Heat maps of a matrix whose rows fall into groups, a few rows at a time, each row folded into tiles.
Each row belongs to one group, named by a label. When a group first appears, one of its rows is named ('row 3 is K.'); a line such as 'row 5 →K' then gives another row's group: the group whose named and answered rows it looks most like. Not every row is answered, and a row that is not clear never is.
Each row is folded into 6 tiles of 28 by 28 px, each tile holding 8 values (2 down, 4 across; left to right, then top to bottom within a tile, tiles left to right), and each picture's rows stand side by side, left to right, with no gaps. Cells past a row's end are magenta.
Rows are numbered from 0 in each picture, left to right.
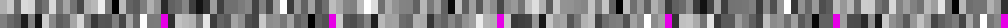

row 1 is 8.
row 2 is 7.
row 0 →7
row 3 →7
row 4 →8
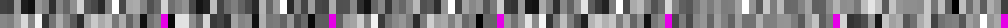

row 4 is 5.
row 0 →8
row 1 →8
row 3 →8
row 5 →7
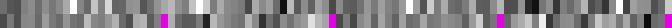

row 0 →5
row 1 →7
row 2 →5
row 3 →8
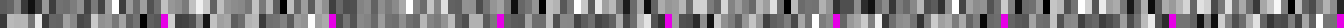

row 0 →8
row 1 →7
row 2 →5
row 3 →5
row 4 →7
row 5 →8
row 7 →7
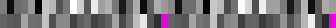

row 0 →5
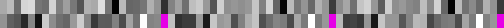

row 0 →7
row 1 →7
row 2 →7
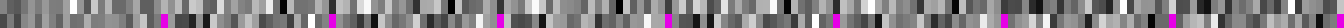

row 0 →5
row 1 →7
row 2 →7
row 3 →7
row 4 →7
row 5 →7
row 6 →8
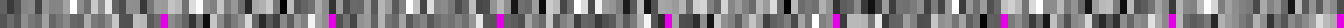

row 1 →7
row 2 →5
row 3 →5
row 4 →7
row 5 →8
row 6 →7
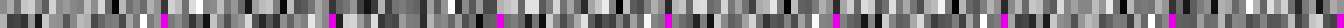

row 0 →7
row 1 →7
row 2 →8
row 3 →7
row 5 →7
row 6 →7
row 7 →5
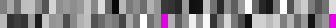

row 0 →7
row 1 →8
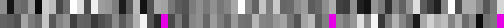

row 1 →5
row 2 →8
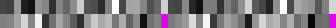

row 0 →8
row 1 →8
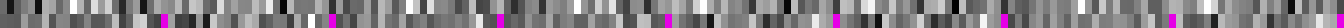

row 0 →5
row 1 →7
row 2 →5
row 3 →5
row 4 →7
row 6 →5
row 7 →7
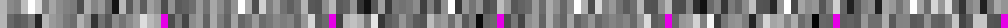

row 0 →7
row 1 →5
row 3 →5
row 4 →8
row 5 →5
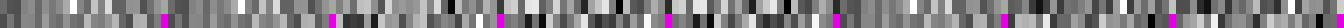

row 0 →5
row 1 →5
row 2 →7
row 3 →7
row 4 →7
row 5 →5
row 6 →8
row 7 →8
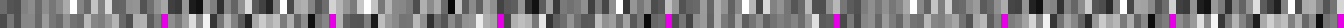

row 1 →8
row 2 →7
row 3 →8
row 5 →5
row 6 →8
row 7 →8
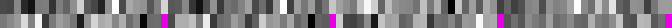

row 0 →8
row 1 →8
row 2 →7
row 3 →5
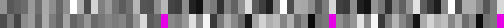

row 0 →5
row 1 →8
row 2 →8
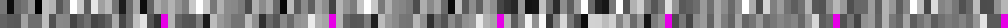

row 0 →5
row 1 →7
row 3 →8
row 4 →5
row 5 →5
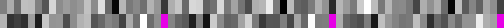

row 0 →7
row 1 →7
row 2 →7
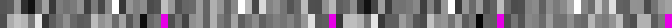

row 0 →8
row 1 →5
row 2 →8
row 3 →5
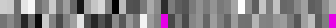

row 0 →7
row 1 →5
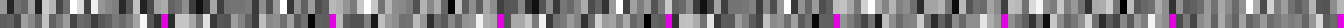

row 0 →5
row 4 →8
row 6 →7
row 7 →5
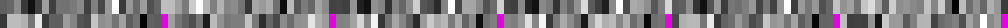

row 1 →7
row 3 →8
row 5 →7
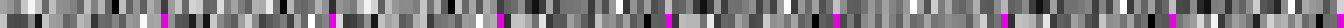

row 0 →7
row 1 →7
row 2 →7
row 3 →8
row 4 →8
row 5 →5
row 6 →8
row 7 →8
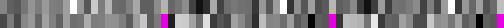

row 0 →5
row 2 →8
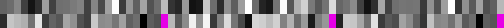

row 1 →8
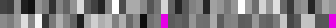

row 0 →8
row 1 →5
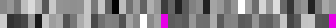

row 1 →5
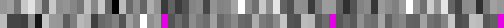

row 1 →5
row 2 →5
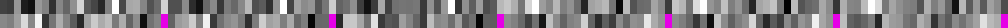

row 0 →8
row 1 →8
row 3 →7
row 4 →7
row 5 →7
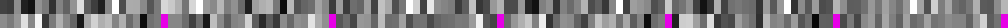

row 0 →8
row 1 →7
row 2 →5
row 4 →8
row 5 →5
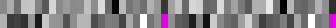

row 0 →7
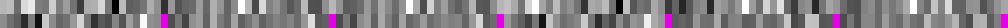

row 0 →7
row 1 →5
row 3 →7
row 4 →5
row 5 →5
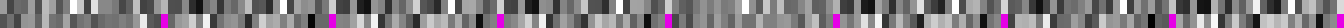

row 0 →5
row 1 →8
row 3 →8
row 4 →5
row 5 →8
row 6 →8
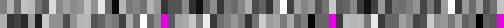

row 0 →7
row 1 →8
